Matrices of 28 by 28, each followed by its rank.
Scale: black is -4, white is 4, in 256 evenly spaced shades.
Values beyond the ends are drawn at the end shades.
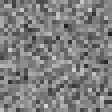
full rank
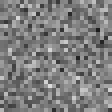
full rank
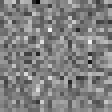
five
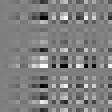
one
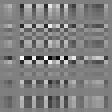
one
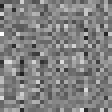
five
